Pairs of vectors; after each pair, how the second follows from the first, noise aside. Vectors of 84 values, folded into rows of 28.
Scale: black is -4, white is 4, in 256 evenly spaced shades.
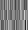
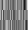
shuffled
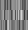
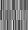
shuffled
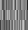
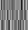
shuffled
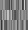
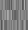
shrunk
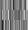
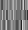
shuffled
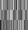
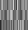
copied
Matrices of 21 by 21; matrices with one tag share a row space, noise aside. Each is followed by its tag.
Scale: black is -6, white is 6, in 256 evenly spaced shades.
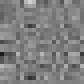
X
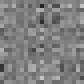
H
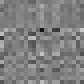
H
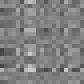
X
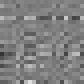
X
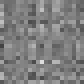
H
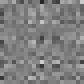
H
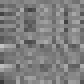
X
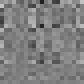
H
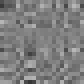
X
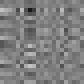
X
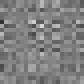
H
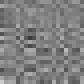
X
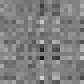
H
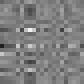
X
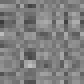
X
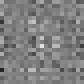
H
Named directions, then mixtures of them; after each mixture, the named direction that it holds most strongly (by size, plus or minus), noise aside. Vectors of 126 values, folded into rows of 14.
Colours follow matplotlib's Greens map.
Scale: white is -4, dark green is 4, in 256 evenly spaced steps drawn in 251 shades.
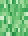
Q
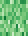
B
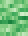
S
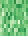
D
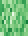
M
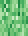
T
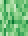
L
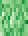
M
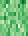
B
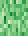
Q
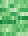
S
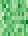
T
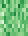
T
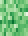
L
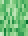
L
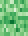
S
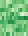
S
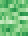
S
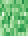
D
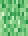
D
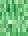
Q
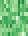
T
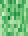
D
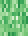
T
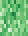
M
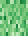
B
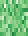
Q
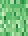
B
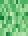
Q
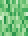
Q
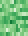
S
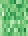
D
